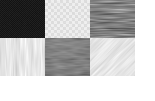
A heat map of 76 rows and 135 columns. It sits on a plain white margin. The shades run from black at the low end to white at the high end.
It is made of 2 by 3 panels. Panel 1,1: very low, checkered, faint in contrast. Panel 1,2: very high, checkered, faint in contrast. Panel 1,3: middling, streaked across. Panel 2,1: very high, streaked downward, faint in contrast. Panel 2,2: middling, streaked across, faint in contrast. Panel 2,3: very high, slanting up to the right, faint in contrast.
